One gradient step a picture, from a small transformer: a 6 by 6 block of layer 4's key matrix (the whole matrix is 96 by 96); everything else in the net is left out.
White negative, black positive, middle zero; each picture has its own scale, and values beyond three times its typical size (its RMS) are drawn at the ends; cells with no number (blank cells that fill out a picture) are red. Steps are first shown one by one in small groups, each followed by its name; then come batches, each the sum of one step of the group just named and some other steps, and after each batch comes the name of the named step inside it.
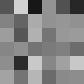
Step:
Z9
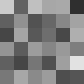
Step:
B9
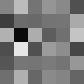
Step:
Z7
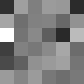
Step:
Z9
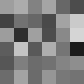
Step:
Z7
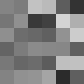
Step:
B9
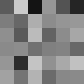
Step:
Z9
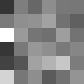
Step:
Z9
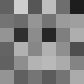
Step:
Z9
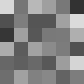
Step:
B9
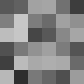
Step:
Z9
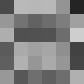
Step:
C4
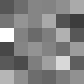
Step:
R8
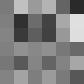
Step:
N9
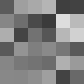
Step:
N9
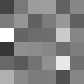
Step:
R8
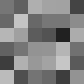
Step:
C4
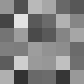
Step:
C4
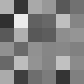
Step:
N9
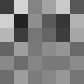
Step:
N9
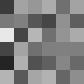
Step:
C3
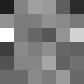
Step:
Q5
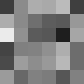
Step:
Q5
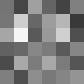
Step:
Q5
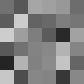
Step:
C3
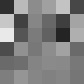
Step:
Q5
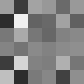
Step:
C3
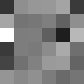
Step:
Q5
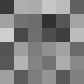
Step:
C3
